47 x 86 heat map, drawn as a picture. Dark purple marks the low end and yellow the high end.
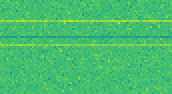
There is no overall slope. The distribution is heavy-tailed on both sides. Rows 11, 19 and 23 differ from the rows beside them. On average the colour sits 70% of the way up the scale.
